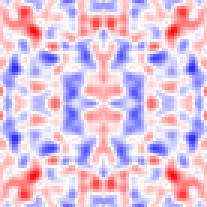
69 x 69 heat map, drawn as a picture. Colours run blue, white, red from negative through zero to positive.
Mirror symmetry: left to right and top to bottom. Grain: blotchy. Seam: none. Slope: none.
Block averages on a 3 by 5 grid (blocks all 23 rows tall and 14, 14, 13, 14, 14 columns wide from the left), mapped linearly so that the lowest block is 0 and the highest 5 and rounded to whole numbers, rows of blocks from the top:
52325 / 10501 / 52325
